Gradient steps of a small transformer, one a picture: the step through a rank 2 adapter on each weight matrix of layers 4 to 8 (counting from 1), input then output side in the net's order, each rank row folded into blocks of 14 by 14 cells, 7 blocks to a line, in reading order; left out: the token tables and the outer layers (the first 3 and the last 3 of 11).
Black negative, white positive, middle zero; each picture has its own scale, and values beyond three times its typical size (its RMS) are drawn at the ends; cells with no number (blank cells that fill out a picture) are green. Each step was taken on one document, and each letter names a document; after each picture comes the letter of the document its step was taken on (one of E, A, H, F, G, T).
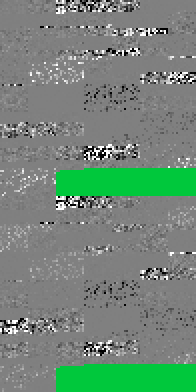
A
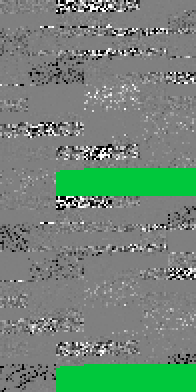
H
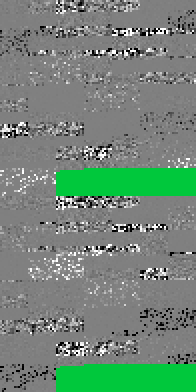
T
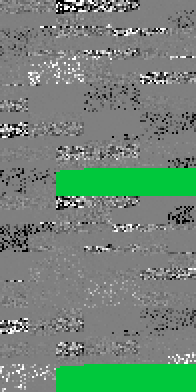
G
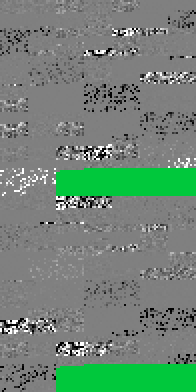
A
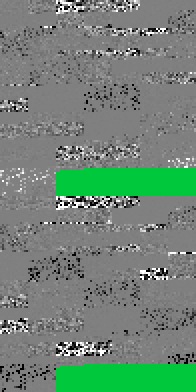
G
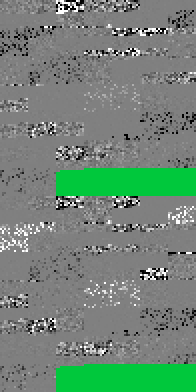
G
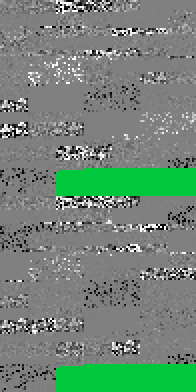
G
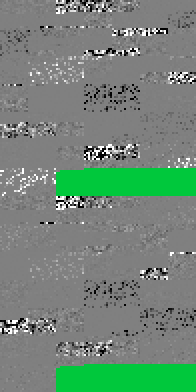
A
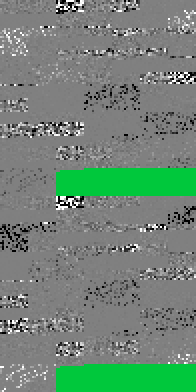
H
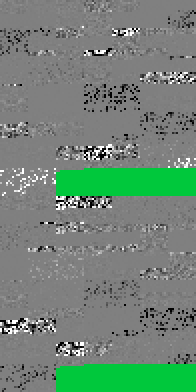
A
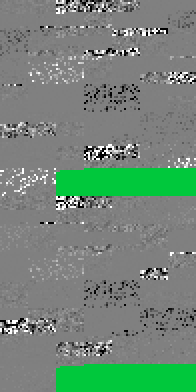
A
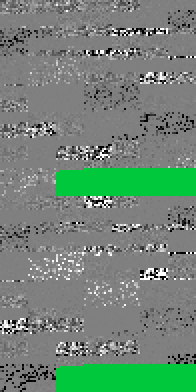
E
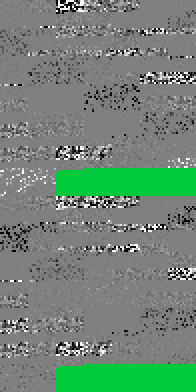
H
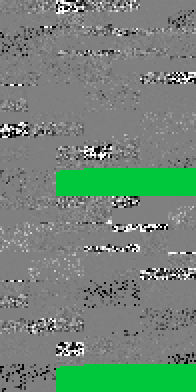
G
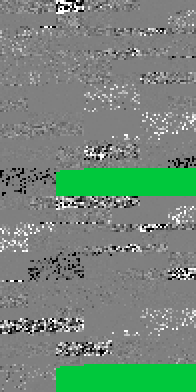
G
